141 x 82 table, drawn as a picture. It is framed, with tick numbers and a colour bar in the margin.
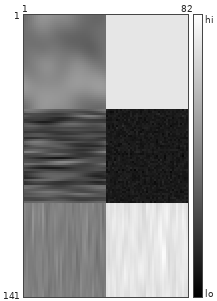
It is made of 3 by 2 panels. Panel 1,1: middling, smooth. Panel 1,2: very high, flat. Panel 2,1: low, streaked across. Panel 2,2: very low, fine-grained, faint in contrast. Panel 3,1: middling, streaked downward, faint in contrast. Panel 3,2: very high, streaked downward, faint in contrast.
